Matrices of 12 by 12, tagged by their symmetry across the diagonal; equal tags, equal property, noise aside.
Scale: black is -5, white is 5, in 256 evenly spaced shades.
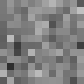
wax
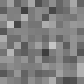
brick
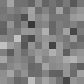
wax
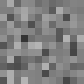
wax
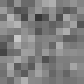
brick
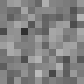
wax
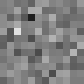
brick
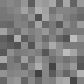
brick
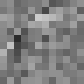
brick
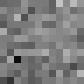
wax
